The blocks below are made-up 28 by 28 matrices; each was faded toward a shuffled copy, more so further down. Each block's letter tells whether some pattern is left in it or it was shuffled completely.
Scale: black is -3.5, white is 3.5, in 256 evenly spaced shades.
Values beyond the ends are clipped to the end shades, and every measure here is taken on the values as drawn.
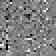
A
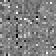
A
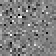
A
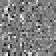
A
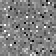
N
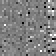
A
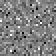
N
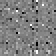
A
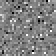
N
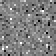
N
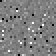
N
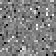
N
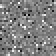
N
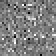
A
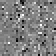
A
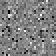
A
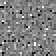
N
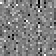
A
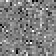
A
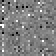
A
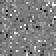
N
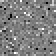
N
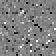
N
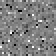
N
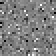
N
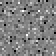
N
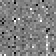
A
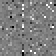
A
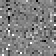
A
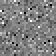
N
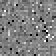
N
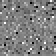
N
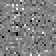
A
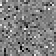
N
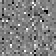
A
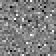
N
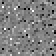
N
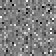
A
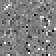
A
